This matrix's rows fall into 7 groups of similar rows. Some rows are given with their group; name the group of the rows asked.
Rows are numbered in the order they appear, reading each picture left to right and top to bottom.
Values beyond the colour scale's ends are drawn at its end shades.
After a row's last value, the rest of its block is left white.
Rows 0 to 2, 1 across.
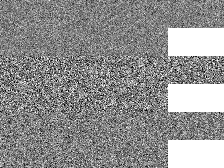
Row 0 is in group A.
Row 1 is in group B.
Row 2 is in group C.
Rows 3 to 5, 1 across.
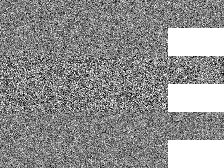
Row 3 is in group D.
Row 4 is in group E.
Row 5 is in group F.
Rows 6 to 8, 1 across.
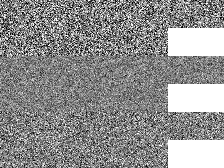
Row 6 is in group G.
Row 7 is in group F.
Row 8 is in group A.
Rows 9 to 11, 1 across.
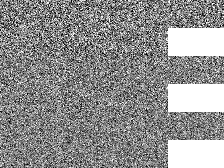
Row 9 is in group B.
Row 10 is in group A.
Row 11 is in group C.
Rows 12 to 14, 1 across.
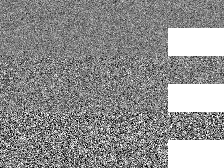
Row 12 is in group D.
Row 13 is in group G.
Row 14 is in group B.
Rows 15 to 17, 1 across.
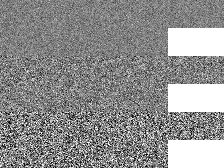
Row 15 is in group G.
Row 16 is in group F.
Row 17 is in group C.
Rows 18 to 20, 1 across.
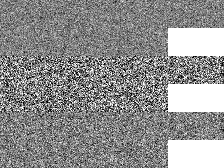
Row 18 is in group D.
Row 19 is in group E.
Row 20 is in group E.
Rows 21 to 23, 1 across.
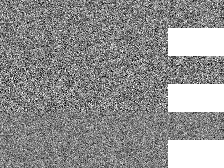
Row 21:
E
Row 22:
F
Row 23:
E
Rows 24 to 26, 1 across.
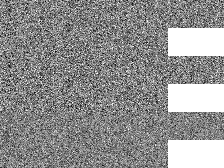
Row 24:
C
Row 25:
C
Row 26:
G
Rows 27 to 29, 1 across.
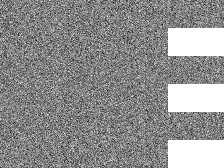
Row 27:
G
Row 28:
A
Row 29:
B
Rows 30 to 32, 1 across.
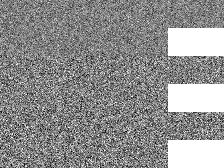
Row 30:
G
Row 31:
A
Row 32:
F
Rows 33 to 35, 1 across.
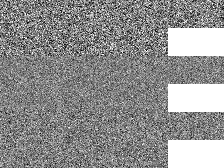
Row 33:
E
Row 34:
A
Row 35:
C
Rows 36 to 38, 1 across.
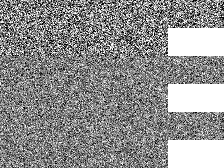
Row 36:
E
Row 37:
D
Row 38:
E
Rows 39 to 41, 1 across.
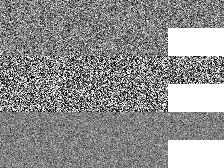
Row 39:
C
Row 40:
A
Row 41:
D
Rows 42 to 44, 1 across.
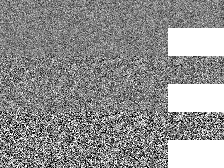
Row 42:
E
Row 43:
F
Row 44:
F
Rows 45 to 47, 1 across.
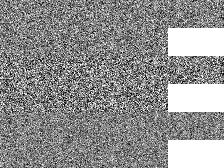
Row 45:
E
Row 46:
E
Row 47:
C
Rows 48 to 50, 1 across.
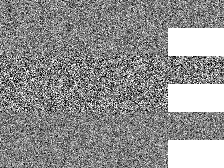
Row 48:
C
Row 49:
F
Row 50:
D
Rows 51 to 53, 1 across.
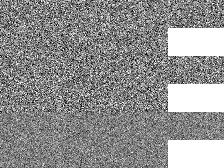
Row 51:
B
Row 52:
A
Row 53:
A
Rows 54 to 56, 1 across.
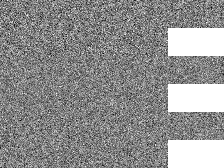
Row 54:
F
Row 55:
E
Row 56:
G
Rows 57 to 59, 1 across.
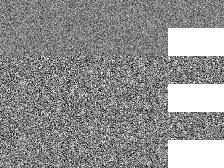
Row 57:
C
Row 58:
B
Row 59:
B
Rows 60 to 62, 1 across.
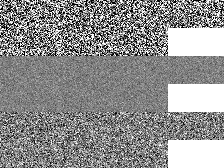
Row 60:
A
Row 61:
A
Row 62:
D
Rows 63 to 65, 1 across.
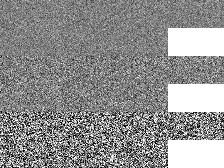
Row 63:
A
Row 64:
A
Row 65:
E
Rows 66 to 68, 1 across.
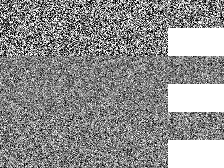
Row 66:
G
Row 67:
F
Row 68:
G
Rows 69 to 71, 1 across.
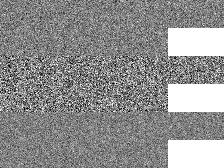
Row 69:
D
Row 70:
C
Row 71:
B
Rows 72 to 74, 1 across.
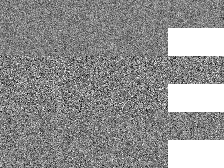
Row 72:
E
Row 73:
A
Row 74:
C
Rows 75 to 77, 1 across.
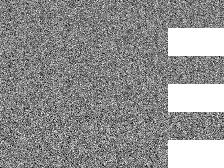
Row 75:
C
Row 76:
C
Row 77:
B
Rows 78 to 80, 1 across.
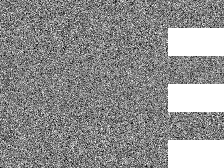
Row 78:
D
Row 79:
G
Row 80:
B
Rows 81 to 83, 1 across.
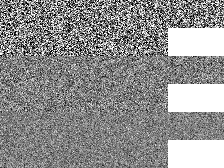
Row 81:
C
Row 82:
F
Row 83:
G
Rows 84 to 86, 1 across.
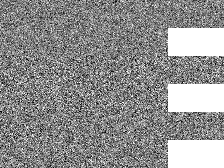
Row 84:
D
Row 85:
A
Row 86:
F
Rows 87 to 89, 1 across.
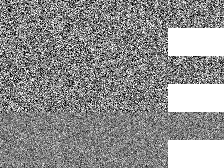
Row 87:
C
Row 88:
F
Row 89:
A
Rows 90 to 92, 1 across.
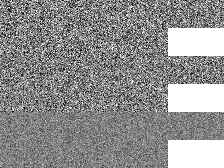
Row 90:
C
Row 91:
D
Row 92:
C
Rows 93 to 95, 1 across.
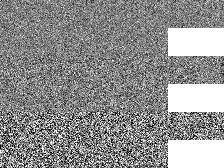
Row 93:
A
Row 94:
E
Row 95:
G
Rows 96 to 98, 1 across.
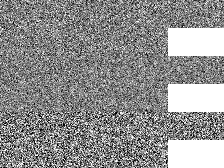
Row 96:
A
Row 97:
B
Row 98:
D
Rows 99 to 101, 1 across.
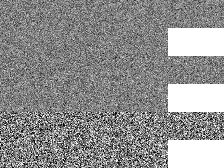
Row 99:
F
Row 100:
D
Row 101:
D
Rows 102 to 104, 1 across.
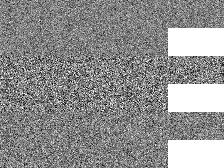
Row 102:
C
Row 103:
E
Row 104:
G
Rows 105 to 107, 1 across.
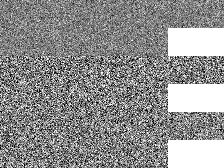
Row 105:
A
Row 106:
B
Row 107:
G
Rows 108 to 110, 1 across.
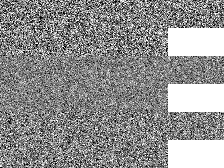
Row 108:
D
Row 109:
B
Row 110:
C
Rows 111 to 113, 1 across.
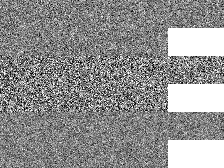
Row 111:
B
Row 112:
G
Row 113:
E
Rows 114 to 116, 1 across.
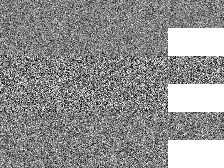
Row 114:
G
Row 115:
A
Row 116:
E
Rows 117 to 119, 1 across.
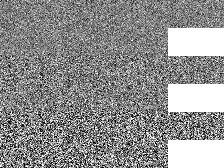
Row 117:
A
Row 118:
C
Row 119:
C
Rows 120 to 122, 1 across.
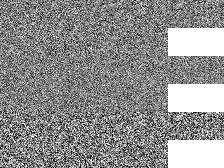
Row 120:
F
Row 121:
G
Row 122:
F
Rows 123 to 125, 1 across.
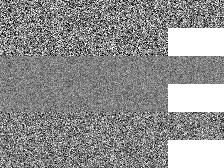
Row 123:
C
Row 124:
C
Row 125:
E
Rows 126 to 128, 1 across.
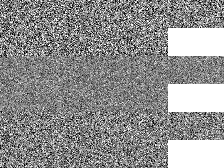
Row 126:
G
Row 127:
A
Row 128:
G
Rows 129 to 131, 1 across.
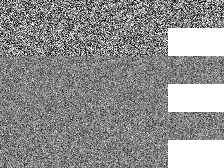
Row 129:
F
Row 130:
F
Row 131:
G
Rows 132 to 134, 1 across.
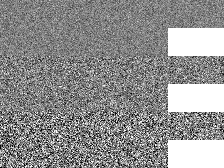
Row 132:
G
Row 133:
E
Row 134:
G
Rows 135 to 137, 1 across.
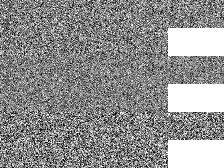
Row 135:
G
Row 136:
G
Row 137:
D
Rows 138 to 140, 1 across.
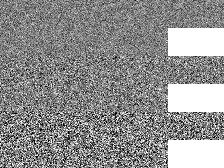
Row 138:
F
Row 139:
D
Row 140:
D
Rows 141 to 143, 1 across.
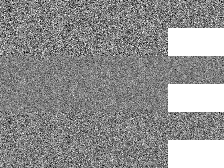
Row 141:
C
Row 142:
B
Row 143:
C
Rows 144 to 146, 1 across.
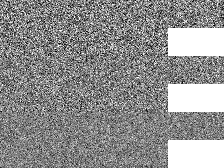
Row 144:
E
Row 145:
A
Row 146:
B
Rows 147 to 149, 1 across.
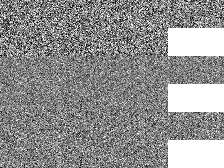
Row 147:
G
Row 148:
A
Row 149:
A
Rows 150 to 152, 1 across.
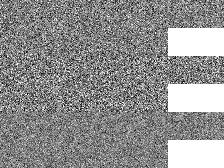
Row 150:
G
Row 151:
A
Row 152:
F
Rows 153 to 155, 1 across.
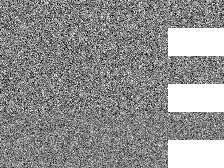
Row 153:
B
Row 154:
G
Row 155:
D
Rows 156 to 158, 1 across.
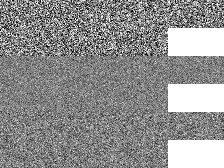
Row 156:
B
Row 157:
A
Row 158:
E
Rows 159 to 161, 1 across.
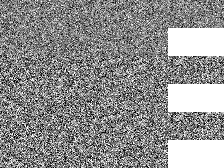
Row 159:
G
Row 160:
F
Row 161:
F
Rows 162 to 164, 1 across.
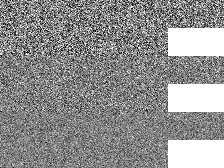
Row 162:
C
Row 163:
A
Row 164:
D
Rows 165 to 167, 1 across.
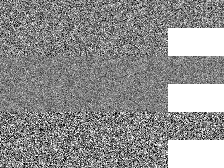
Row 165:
F
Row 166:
F
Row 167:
D
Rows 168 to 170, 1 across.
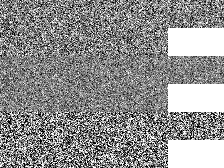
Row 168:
G
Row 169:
G
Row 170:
C
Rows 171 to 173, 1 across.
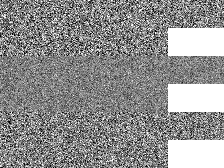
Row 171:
G
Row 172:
G
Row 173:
C
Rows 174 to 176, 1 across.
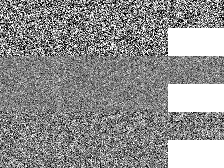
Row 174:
E
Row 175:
A
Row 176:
F
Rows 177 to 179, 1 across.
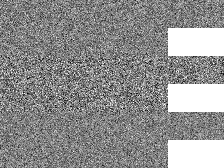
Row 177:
F
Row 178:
E
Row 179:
G
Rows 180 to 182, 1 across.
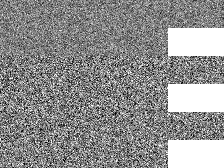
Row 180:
E
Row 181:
G
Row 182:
D
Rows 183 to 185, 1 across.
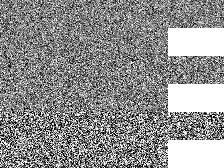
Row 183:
G
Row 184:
C
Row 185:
B
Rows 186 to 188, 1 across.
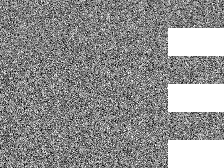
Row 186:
B
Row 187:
G
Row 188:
G
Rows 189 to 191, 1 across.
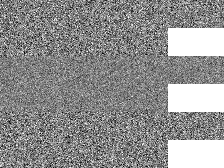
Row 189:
G
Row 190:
A
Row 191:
C
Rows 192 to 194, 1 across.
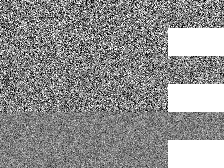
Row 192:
A
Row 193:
G
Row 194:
F
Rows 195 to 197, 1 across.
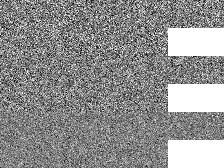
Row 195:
A
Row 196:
F
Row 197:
B
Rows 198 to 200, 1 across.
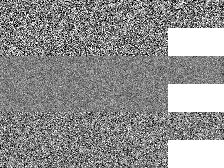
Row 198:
F
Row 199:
E
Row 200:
G
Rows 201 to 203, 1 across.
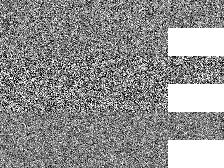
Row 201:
G
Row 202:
F
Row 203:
E
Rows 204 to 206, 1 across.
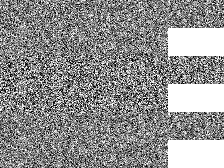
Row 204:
B
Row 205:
C
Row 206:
B
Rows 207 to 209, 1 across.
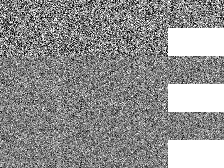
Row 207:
G
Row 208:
A
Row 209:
A
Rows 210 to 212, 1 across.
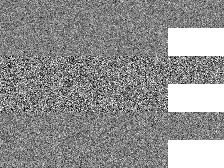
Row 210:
D
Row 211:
C
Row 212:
A
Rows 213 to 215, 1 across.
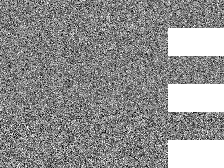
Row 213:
B
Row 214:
C
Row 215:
F
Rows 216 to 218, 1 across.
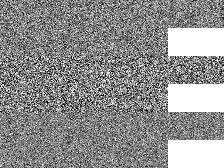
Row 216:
E
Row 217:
B
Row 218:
C
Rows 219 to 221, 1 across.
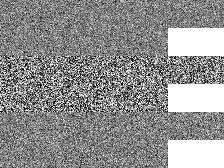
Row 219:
D
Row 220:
C
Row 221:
A
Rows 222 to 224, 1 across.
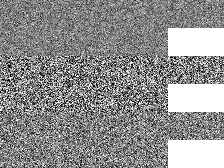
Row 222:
F
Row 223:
C
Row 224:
A
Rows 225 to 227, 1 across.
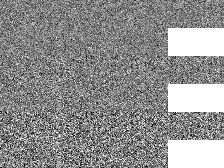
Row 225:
F
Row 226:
A
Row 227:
A
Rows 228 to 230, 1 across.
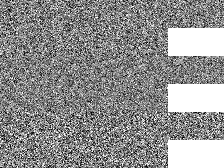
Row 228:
C
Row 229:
F
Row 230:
A
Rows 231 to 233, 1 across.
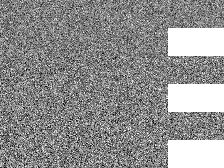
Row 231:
G
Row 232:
D
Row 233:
G
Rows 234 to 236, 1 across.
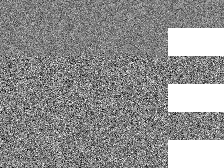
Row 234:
F
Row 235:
C
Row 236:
A
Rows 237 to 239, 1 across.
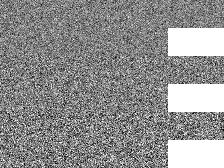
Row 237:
G
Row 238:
D
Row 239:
E
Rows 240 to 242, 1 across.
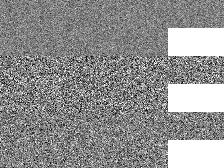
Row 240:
C
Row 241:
A
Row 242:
D
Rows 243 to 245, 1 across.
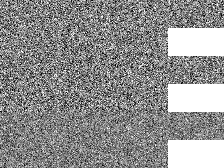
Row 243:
B
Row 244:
G
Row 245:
G
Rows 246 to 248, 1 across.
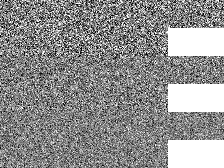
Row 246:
A
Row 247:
D
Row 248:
G
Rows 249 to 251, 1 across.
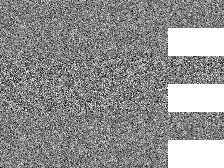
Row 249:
B
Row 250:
F
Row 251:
B
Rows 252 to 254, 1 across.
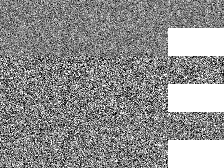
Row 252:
B
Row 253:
E
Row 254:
D
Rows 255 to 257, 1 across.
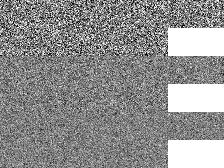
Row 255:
A
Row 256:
E
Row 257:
D
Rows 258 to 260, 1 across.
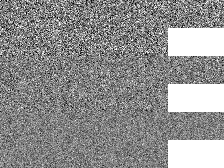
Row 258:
A
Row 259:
B
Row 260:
C
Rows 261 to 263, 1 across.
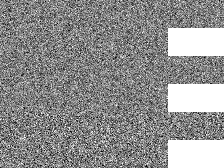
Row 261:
C
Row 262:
D
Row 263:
B
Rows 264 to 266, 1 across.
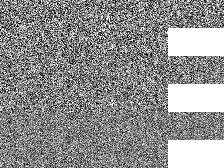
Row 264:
B
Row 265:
C
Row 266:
C
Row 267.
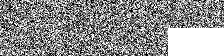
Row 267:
A
